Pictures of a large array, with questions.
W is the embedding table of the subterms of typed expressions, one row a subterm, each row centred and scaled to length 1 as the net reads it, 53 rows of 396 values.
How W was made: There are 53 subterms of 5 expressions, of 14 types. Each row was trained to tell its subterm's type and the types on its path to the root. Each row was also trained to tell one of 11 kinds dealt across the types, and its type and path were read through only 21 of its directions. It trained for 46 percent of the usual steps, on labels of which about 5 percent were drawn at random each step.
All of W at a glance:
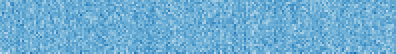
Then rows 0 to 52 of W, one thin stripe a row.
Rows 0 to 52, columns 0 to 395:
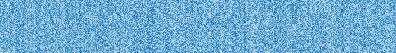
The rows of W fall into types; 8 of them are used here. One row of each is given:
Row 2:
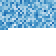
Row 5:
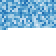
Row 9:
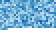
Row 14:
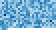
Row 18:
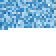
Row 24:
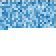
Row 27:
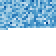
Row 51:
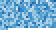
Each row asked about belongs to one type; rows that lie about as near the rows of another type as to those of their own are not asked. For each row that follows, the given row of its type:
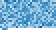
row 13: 14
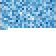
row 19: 9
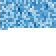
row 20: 51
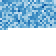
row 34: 27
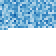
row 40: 27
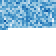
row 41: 14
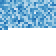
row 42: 24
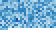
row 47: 51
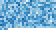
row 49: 14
